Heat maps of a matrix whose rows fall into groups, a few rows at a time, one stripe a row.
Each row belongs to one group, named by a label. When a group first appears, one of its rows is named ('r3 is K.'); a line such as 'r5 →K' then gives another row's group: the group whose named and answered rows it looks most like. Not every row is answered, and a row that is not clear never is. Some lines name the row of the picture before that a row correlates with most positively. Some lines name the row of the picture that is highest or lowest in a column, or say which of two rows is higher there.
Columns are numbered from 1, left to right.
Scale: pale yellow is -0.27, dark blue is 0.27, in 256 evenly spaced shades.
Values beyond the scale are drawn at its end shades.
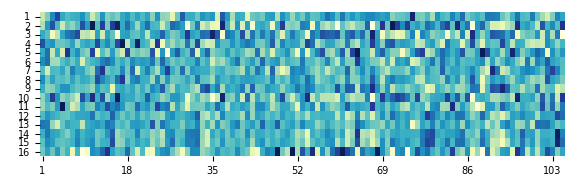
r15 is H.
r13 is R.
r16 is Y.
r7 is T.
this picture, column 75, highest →1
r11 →Y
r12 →H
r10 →H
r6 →R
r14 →H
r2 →H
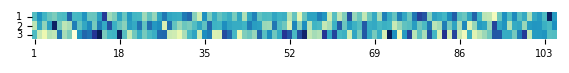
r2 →Y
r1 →H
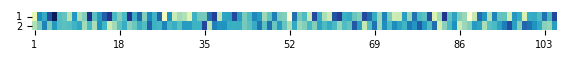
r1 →Y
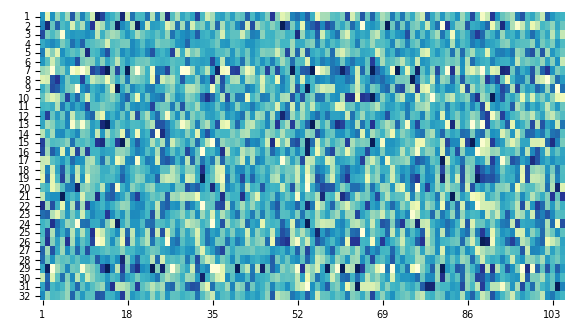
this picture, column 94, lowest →8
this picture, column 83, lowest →3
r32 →T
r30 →R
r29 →R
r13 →Y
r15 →T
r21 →Y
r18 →R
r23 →R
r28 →T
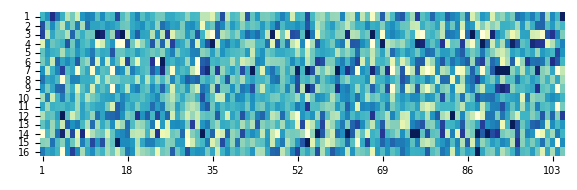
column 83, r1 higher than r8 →Yes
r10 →R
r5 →H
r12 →Y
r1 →H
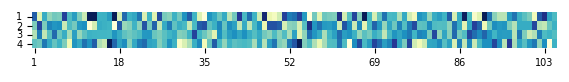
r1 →T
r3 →R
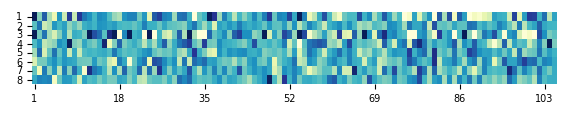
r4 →H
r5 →R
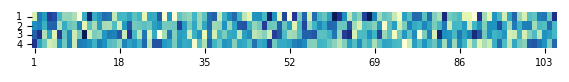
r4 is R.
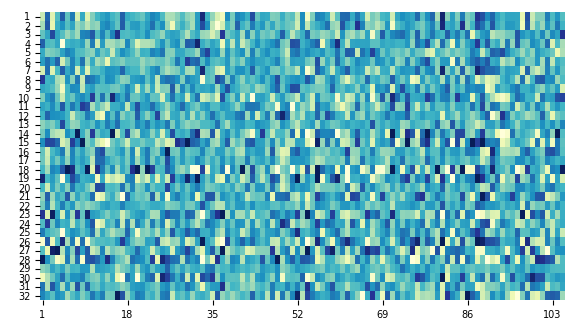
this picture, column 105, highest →18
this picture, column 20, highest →18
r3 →H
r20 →T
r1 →R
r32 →T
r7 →R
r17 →T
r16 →T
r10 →H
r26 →R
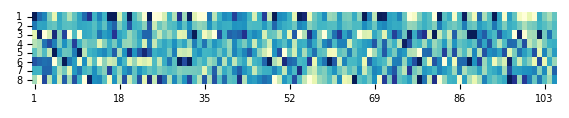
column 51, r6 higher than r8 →Yes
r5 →Y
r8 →T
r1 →T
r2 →T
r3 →R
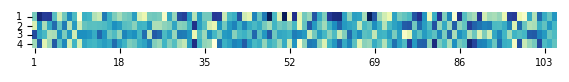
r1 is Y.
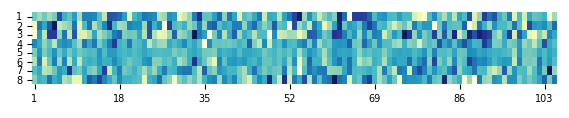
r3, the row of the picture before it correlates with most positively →2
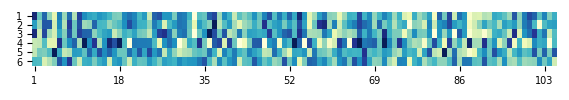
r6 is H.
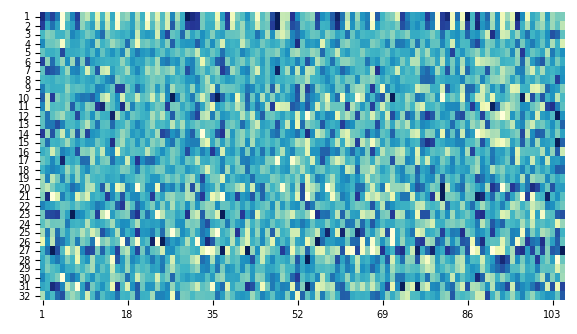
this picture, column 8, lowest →31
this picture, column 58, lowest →20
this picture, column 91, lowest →27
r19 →R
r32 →Y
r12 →H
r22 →T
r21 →R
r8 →H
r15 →H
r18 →H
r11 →T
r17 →Y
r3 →T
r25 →R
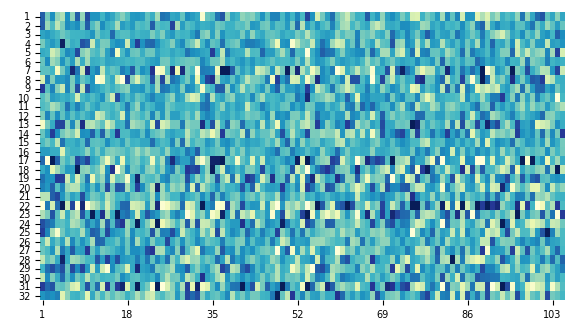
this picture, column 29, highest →7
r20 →T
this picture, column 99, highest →17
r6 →R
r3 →H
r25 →R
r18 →H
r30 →R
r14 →H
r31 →T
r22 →R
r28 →Y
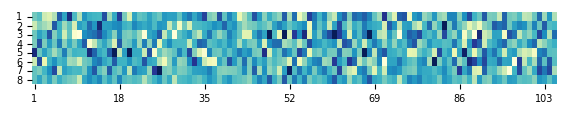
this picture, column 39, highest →2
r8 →Y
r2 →Y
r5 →T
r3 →Y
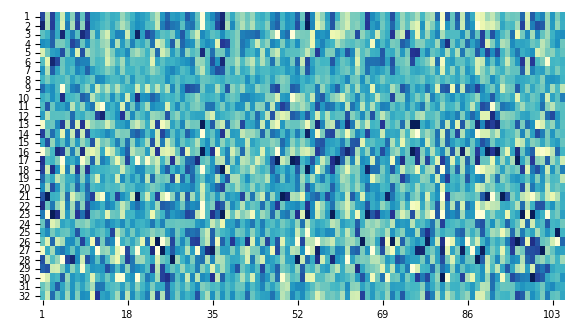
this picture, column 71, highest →26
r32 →T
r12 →T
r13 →R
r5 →R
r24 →R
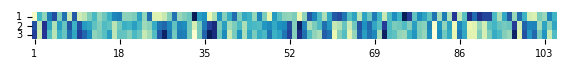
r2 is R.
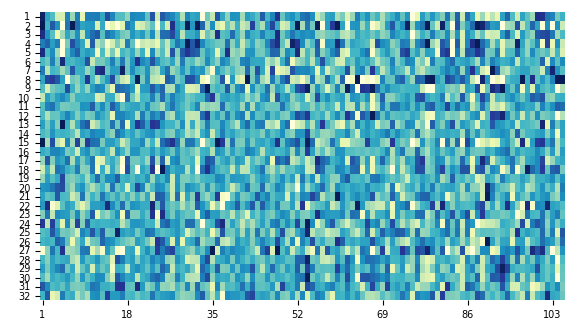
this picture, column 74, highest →2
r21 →Y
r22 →R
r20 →Y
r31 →T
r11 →H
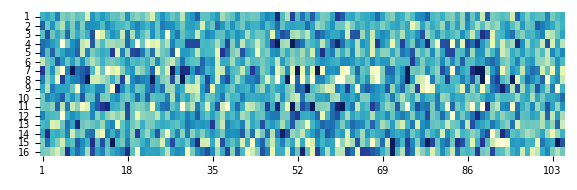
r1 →Y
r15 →H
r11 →Y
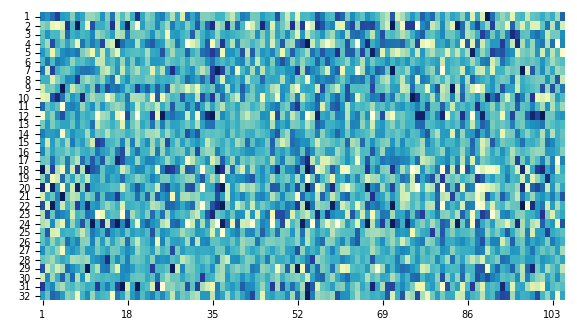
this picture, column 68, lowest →29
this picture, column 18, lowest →31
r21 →Y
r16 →T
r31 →T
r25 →R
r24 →H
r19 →R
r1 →Y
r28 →Y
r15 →T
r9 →Y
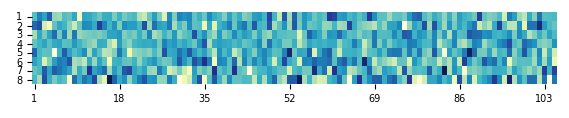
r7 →Y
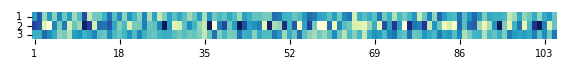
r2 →R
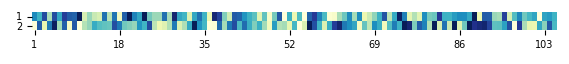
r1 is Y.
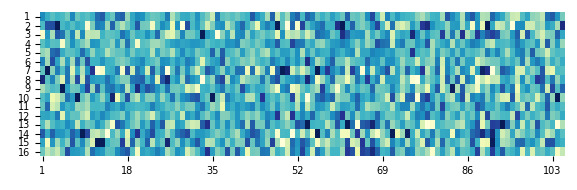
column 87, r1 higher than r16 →Yes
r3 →R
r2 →Y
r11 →R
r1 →T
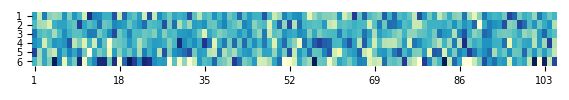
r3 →T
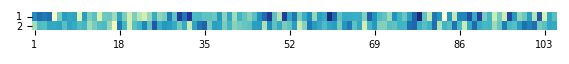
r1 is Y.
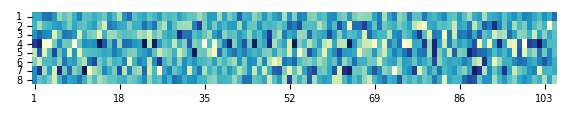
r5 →R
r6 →T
